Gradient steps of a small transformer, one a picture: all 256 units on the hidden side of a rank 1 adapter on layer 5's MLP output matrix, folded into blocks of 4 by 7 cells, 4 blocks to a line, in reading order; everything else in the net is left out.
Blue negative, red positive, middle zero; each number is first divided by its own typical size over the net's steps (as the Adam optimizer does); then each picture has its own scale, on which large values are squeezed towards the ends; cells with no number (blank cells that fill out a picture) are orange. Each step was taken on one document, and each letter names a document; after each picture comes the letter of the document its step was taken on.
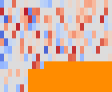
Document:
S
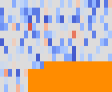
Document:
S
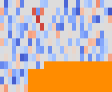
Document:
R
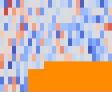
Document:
R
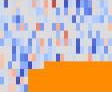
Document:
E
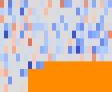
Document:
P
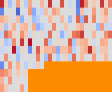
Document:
P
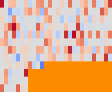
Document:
P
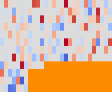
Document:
E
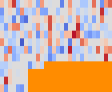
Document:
P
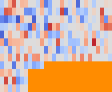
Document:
S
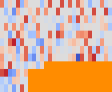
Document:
R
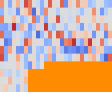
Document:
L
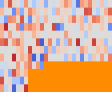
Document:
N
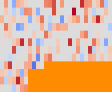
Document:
N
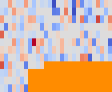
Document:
E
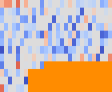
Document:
L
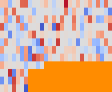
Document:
E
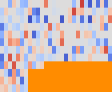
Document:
N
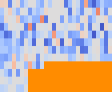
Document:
L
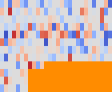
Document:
L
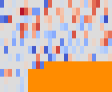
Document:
S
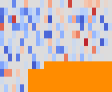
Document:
S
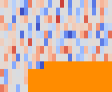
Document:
P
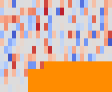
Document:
S
